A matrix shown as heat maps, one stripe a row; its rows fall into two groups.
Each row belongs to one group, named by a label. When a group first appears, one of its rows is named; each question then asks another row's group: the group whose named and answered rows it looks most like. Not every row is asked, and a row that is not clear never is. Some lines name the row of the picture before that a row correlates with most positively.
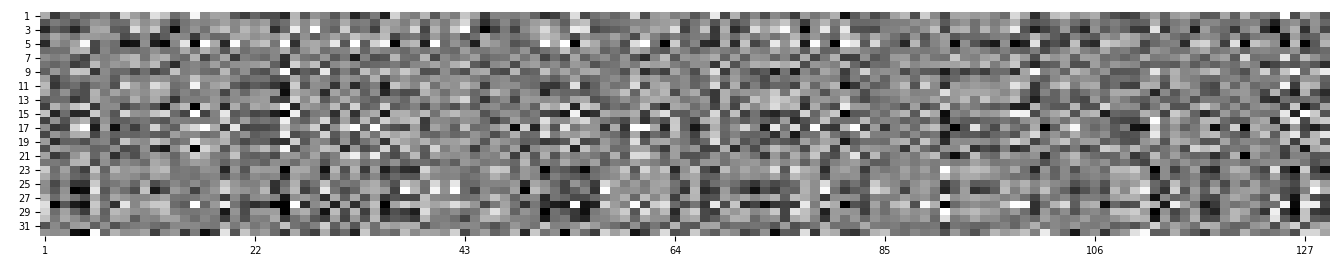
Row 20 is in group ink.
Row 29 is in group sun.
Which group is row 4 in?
ink
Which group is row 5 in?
ink
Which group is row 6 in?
ink
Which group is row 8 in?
sun
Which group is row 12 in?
sun
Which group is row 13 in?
sun
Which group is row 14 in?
ink
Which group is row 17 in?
ink
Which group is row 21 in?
ink
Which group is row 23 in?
sun
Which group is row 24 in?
sun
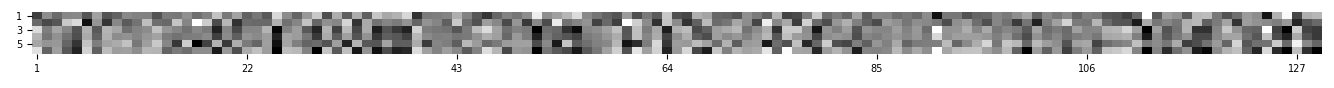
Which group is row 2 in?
ink
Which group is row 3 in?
sun
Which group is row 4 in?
sun
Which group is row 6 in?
sun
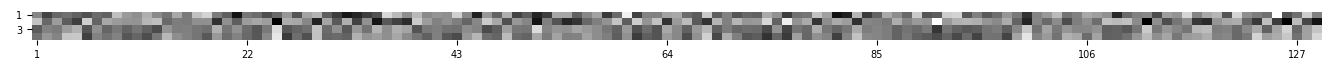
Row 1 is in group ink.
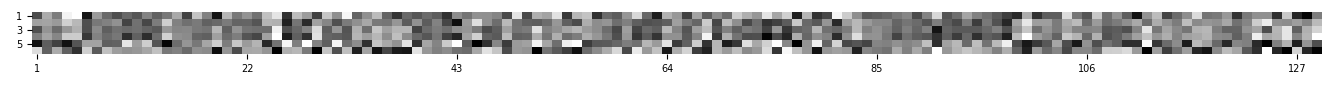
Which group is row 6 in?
sun
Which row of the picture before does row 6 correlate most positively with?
2
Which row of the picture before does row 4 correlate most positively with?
4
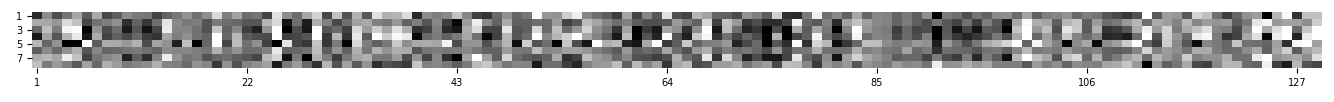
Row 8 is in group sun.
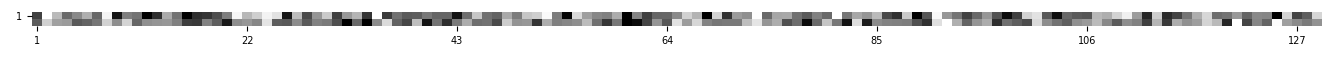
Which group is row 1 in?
ink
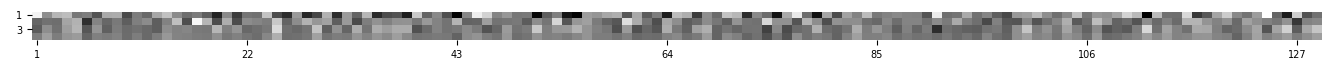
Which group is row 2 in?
ink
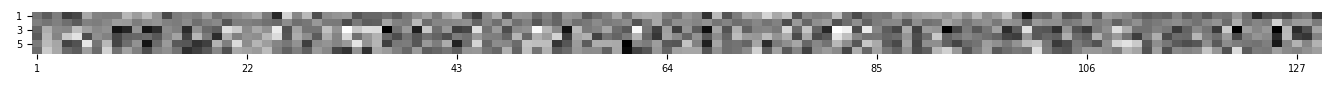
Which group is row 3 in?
ink
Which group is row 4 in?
ink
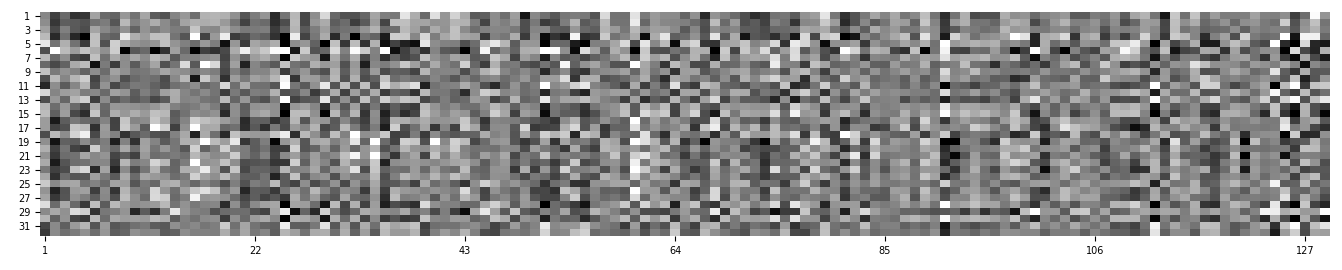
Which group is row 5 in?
sun
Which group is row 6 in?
ink
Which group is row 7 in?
sun
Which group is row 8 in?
ink
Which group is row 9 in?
sun
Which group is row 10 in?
ink
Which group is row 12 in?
sun
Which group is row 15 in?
sun
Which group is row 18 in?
ink
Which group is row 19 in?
ink
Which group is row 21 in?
ink
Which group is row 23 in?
ink
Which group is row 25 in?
sun
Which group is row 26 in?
ink
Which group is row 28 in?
sun
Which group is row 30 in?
sun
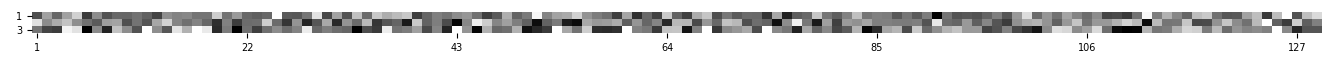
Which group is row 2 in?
sun
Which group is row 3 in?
ink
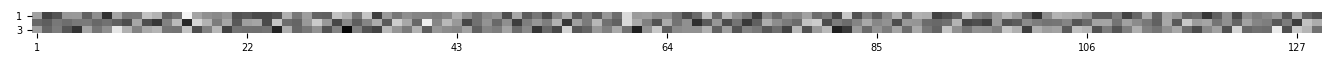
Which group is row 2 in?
ink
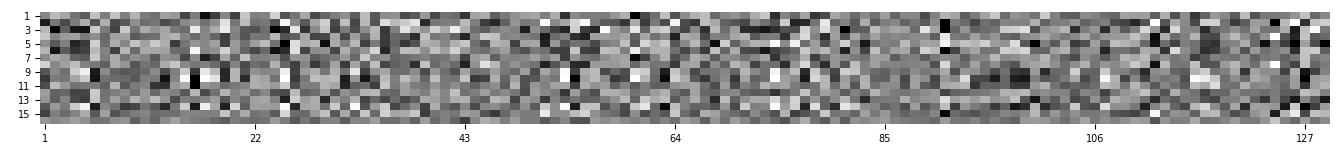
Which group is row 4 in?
sun
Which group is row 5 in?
sun
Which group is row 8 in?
sun
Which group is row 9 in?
ink
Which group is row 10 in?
ink
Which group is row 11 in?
ink
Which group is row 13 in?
sun
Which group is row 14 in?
ink
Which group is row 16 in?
sun
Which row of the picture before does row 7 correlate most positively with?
3
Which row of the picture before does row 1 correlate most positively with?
3
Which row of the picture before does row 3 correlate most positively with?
3
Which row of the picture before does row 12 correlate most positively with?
3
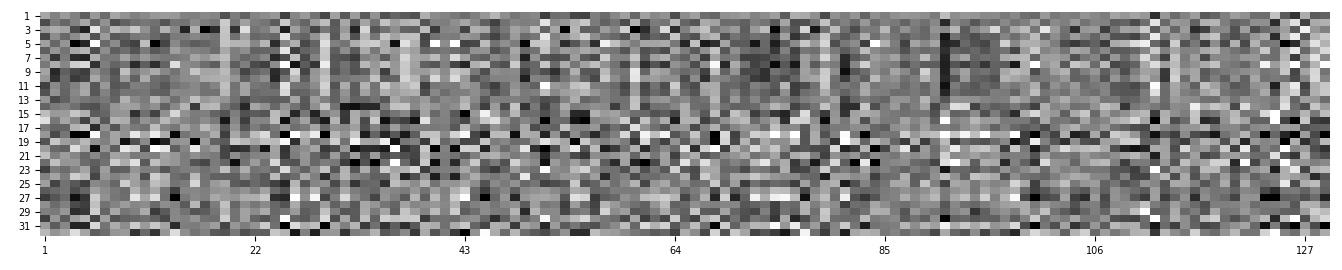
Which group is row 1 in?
sun
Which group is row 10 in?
ink
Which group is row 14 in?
ink
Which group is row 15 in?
sun
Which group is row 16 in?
sun
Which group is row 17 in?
ink
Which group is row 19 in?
ink
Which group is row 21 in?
sun
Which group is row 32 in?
sun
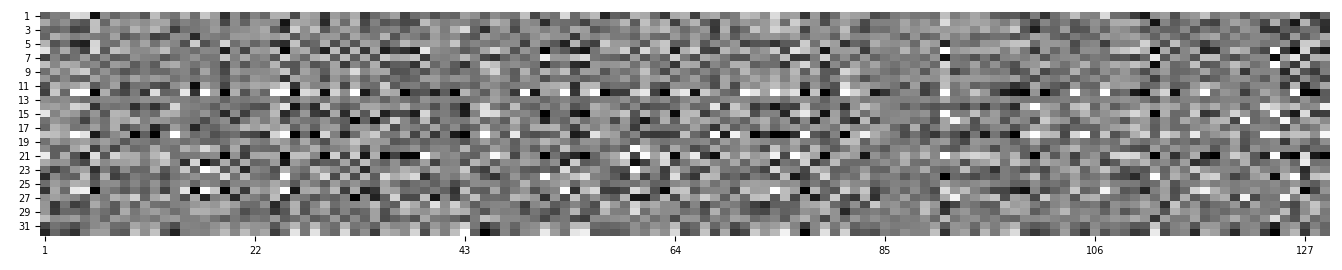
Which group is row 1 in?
ink
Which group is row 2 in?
sun
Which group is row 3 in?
sun
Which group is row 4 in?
ink
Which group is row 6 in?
sun
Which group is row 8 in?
sun
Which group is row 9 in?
ink
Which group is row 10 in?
sun
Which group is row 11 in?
ink
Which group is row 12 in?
ink
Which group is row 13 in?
sun
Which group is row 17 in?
ink
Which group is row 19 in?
ink
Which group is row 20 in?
ink
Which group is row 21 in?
sun
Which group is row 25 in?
ink
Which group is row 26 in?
ink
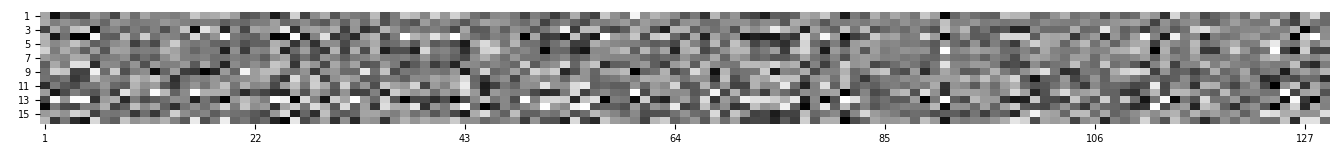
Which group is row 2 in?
sun
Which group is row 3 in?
ink
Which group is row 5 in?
sun
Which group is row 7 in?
sun
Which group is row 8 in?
ink
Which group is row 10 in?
sun
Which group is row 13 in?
ink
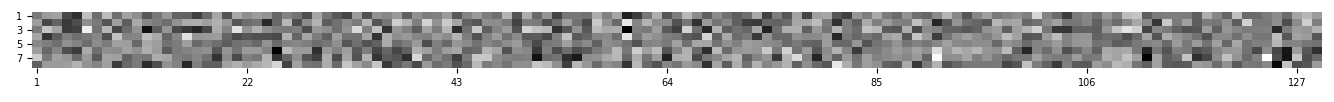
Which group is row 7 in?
sun
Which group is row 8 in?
ink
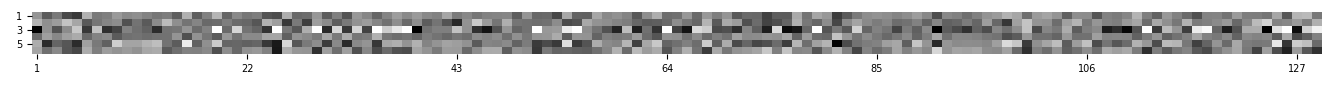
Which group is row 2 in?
sun
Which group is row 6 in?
sun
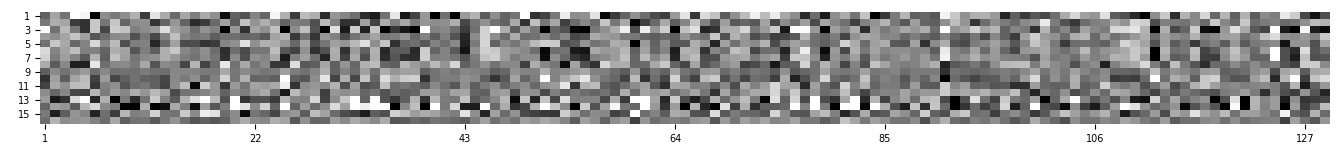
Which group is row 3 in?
sun
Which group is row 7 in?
sun
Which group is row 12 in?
sun
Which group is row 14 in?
ink
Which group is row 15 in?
ink
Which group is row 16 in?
ink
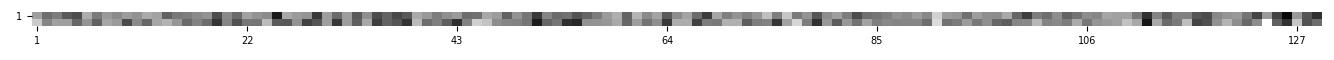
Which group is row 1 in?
sun
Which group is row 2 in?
sun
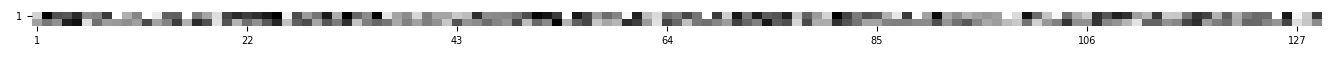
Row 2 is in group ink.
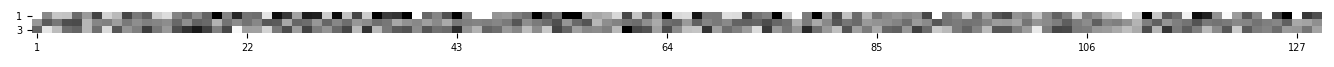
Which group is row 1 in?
sun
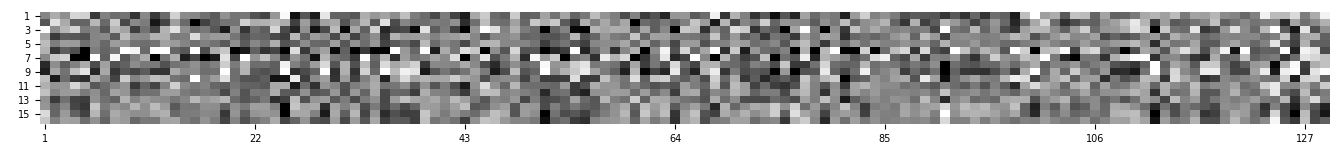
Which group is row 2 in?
ink
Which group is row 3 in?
sun
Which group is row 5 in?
sun
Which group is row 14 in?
sun
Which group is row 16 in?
sun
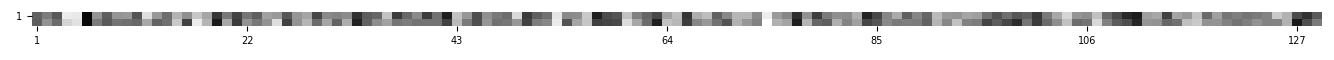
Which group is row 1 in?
ink
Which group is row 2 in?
ink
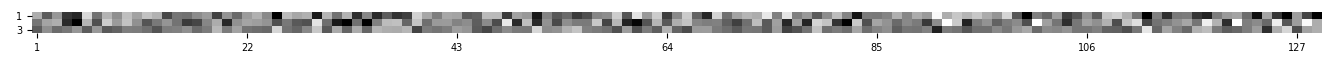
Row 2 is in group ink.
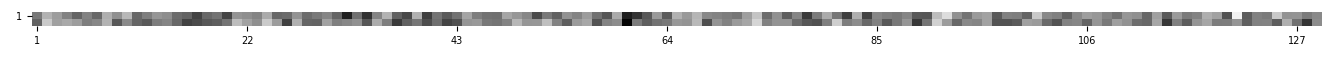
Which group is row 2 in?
ink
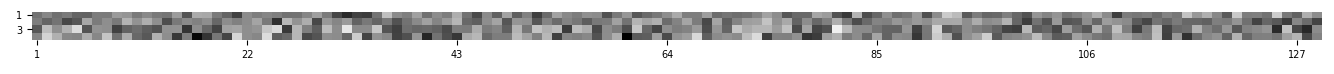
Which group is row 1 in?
ink
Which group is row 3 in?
ink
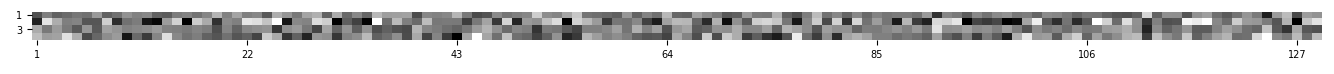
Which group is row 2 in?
ink
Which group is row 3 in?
sun
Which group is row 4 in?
sun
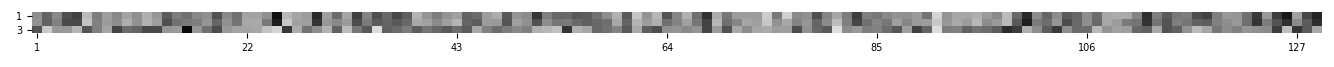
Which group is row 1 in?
sun
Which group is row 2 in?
sun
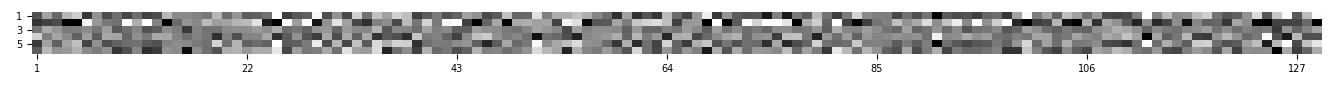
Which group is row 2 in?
sun
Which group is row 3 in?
ink
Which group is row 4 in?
sun
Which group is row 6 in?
ink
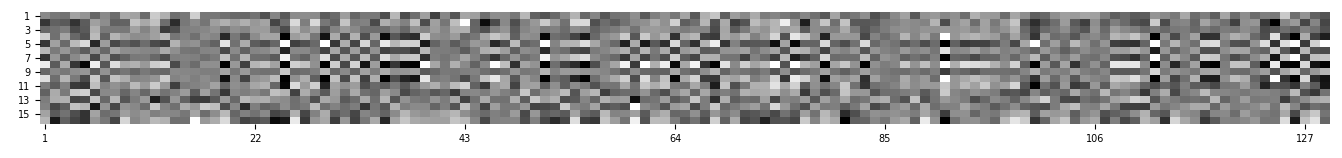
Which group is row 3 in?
sun
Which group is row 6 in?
sun
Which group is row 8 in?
sun
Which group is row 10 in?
sun
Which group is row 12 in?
ink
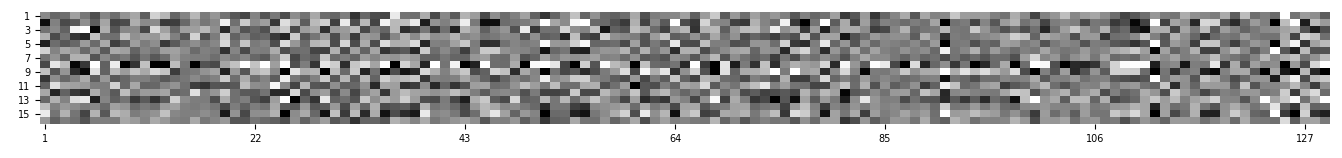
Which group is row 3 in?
ink
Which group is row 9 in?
sun
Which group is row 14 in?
sun
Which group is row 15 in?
sun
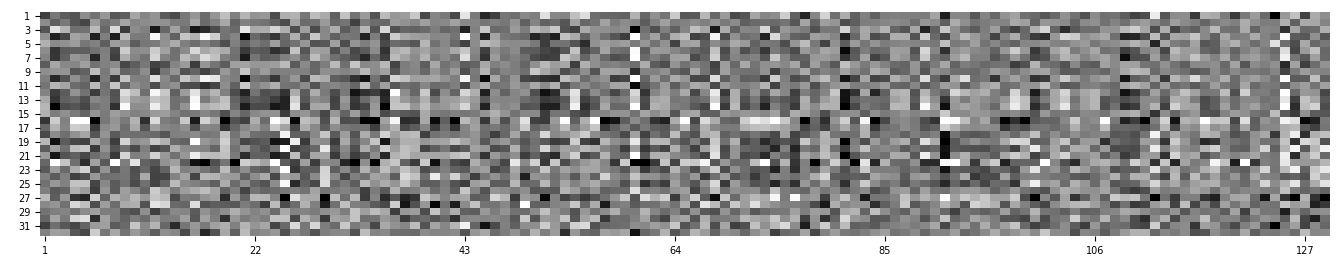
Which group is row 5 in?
sun
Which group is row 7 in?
ink
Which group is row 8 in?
ink
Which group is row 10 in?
ink
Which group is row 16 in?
ink
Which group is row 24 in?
ink
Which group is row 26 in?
ink
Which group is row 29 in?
ink
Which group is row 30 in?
ink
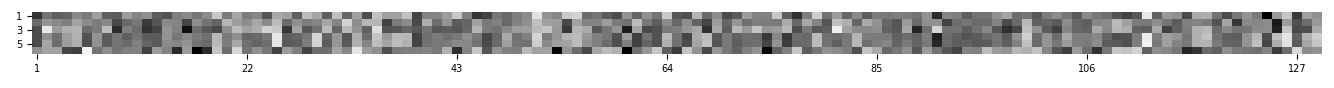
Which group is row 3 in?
ink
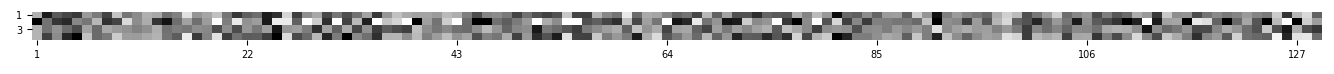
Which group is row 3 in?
sun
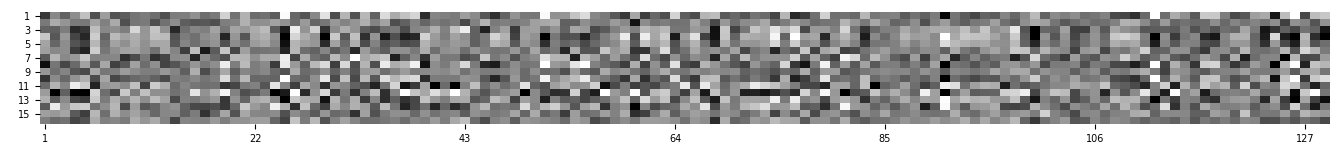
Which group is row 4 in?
sun
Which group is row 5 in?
sun
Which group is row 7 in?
ink
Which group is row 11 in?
ink
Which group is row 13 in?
sun
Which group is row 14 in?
ink
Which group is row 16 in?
sun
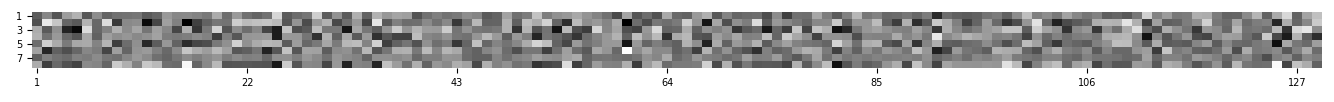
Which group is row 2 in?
ink
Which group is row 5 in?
ink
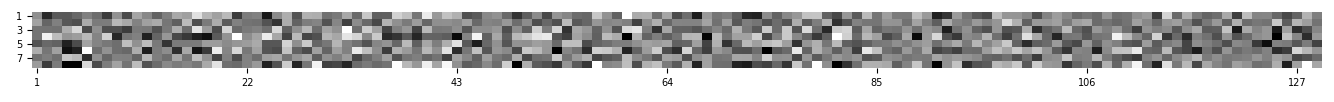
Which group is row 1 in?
ink
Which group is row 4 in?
ink
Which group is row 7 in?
ink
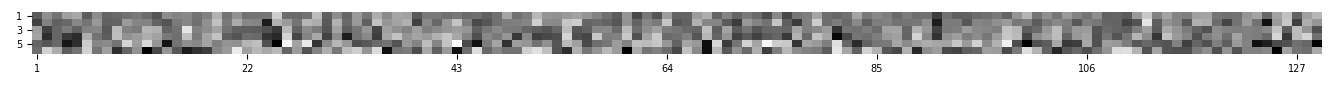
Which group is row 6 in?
ink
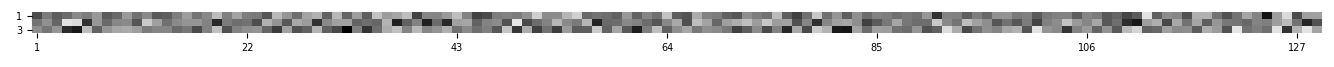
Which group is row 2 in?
ink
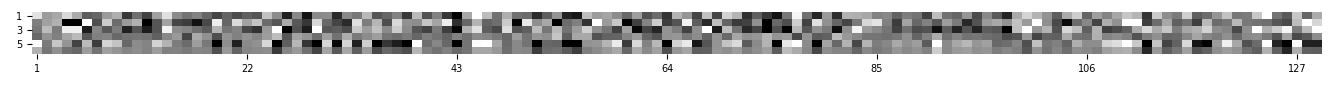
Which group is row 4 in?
ink
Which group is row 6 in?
sun
